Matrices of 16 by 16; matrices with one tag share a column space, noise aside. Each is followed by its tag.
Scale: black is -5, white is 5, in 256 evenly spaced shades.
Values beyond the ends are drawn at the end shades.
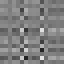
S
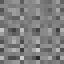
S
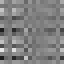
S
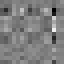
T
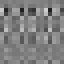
T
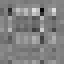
T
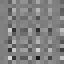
S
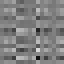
S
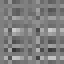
S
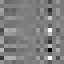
S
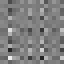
S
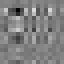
T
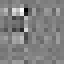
T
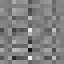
S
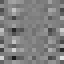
S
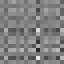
S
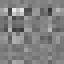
T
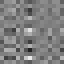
S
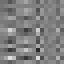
S
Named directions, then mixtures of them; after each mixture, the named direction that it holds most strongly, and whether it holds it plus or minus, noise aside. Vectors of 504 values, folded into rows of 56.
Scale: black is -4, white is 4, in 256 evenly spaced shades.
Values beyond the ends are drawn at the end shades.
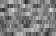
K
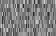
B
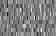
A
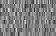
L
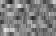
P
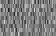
L, minus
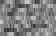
P, minus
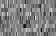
A, minus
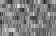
P, plus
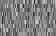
B, plus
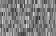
B, minus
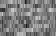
K, plus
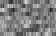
K, minus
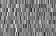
L, plus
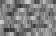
P, minus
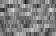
K, plus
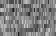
K, minus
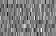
A, plus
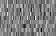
A, minus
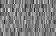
L, plus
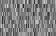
B, plus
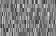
B, minus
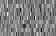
A, minus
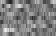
P, plus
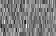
L, minus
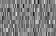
B, plus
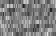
K, minus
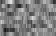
P, minus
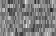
K, minus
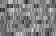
K, plus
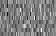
A, plus
